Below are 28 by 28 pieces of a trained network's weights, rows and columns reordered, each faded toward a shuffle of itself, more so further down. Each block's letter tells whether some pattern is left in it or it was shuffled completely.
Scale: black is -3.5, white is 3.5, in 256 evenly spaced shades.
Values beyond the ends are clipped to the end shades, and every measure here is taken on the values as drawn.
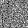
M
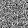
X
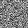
X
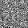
M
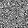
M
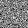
X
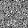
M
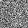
M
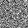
M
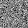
X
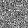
M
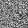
M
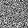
X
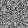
M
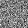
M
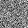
X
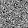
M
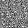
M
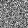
X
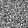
X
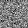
M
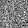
X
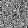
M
